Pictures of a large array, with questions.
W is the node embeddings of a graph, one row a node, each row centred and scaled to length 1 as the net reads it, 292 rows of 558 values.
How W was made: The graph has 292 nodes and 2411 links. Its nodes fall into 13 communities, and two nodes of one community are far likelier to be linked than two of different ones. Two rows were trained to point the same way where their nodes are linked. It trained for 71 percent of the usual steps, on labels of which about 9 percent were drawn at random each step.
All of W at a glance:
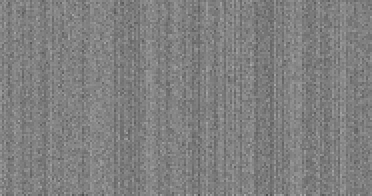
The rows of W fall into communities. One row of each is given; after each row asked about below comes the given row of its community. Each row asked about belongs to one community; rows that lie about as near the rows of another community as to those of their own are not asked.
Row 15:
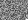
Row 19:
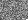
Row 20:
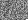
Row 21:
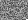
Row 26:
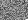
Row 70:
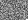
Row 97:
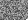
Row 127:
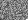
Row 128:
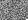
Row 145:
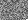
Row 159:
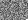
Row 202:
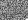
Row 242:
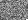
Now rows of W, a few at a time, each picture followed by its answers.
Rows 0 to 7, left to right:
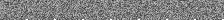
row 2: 26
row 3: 70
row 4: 128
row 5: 128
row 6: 128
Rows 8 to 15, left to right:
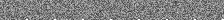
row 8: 242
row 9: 159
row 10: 21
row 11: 26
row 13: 242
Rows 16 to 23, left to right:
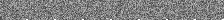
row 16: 19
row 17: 15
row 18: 128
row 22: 202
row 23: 159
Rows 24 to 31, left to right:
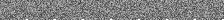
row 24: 202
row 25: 202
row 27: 128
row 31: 70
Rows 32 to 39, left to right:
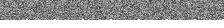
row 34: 128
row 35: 202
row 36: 26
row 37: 127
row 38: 70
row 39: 19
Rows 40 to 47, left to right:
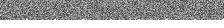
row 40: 21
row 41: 97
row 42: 127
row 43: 15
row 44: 242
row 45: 15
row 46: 128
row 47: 97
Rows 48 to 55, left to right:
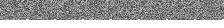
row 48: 70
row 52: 21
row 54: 26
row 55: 20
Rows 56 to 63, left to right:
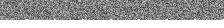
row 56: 15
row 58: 19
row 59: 145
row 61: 127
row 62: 70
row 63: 15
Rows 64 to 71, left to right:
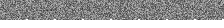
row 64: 26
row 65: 15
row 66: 26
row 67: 128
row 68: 20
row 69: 19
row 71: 242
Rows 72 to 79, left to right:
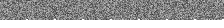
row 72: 19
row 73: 128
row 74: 26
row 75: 202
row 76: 15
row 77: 19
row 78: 128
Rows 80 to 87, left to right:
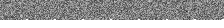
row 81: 202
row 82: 127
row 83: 15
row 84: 128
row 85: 19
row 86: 19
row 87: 202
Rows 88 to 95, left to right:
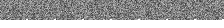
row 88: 145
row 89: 145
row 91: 127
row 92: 145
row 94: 70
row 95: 145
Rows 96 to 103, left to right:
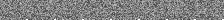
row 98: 21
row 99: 21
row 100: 128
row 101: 128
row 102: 21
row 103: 21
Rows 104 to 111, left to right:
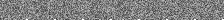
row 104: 15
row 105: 97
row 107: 202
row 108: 19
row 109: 20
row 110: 242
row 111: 26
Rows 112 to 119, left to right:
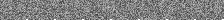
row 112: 97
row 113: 128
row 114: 70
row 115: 202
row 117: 15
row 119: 202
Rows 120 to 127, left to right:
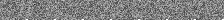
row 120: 19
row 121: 202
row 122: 127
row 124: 70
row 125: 242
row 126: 26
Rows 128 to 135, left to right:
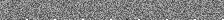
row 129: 127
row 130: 15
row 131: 97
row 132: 26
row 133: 70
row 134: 70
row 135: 242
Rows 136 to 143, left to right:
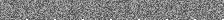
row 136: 242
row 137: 26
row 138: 97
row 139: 128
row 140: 97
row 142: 19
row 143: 242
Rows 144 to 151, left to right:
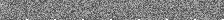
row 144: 26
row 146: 70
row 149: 15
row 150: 97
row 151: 159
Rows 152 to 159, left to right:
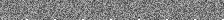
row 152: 15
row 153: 21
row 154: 242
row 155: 127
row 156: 15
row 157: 70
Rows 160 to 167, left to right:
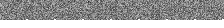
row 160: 26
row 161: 242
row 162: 145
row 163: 97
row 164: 242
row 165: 19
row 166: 242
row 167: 20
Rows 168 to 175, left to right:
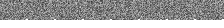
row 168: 159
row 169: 26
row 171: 19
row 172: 70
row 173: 15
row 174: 15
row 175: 202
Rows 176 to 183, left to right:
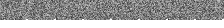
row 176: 19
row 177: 145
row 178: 19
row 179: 145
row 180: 202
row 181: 159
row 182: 21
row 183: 97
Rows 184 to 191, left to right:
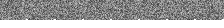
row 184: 19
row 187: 15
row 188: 97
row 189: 70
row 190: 159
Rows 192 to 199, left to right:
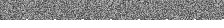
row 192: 242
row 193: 26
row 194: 202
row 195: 242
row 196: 127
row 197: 159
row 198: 15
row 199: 70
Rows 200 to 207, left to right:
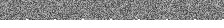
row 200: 242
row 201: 159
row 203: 128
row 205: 97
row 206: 15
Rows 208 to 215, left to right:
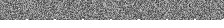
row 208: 202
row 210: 26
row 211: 70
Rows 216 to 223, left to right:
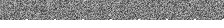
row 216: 19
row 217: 97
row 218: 127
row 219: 159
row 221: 128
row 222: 97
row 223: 159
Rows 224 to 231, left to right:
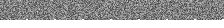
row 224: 242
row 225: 19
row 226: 19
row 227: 70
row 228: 20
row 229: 97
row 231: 202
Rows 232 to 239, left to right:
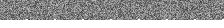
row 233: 19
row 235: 70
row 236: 127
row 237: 70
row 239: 70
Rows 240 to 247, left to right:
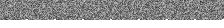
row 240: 70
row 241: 127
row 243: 242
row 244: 202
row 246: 97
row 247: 97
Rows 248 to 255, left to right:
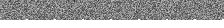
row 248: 26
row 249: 26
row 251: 127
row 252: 159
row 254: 202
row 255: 128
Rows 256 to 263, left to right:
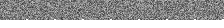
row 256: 21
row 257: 19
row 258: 15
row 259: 159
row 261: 159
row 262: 26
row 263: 127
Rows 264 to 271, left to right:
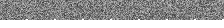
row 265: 26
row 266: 128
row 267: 97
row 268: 128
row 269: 202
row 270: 21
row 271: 97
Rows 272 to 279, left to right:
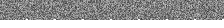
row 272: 15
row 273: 15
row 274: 70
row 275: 97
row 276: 97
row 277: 202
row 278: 15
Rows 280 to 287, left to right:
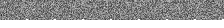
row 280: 19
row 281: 20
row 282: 20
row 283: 159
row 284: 19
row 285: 26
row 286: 159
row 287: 26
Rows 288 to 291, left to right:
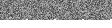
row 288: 127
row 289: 127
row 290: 70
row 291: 26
